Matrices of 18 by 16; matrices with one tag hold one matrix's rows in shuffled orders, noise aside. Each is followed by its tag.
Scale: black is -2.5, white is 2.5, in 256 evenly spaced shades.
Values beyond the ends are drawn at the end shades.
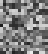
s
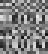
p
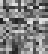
s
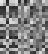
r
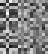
r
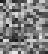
s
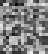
s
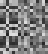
r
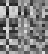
r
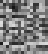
s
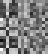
r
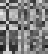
r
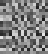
p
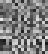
p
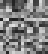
s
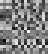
p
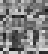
s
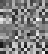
p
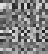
p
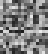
s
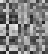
r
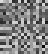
p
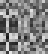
r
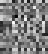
p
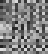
p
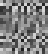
p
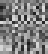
p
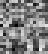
s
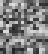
s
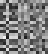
r
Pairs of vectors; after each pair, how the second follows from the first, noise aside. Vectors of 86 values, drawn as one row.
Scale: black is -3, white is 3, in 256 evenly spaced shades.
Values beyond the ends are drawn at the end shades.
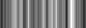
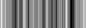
negated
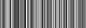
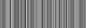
shrunk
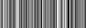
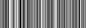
wrapped around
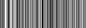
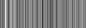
shrunk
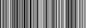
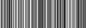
negated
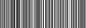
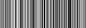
negated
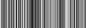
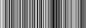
wrapped around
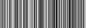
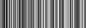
wrapped around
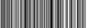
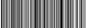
wrapped around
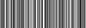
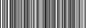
wrapped around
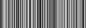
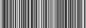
negated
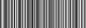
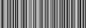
negated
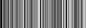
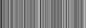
shrunk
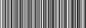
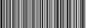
negated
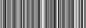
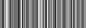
wrapped around
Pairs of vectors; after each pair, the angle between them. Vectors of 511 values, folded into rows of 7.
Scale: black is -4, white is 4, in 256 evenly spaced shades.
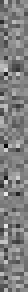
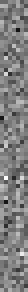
partly opposed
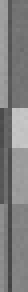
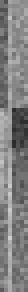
nearly opposite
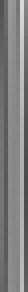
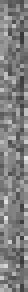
partly opposed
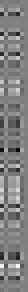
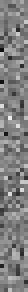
partly opposed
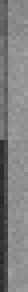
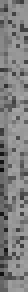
partly aligned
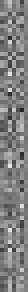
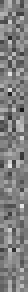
nearly parallel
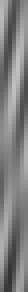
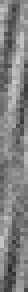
nearly parallel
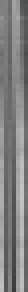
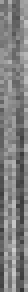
nearly opposite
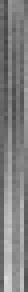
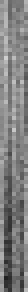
nearly opposite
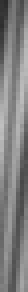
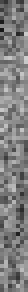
partly aligned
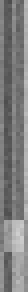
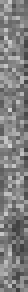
partly opposed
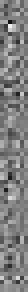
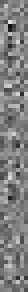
nearly opposite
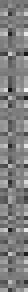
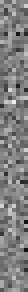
partly opposed
